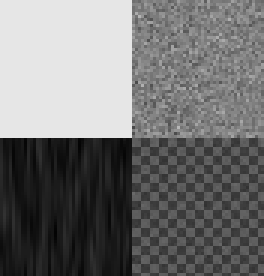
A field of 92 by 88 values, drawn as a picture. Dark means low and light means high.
The table splits into 2 rows of 2 panels. Panel 1,1: very high, flat. Panel 1,2: middling, fine-grained. Panel 2,1: very low, streaked downward, faint in contrast. Panel 2,2: low, checkered.
